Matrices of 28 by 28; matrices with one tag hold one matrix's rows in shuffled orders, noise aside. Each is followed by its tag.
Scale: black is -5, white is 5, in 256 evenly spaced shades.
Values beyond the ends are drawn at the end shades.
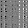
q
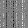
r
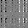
q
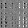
q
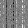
r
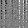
q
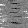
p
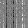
r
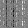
r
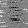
p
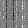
r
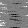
p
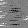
p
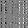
q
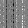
r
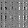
q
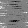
p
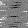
p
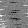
p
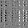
q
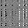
q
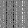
r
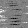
p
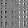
q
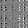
q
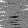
p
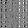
q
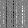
r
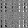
q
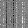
r
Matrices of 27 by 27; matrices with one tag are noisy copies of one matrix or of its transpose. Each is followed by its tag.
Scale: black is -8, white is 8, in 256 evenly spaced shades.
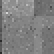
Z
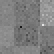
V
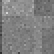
Z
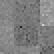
V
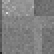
Z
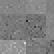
V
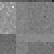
Z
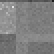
Z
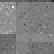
Z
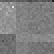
Z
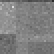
Z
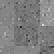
V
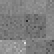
V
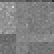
Z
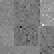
V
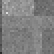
Z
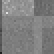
Z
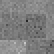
V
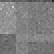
Z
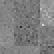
V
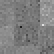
V
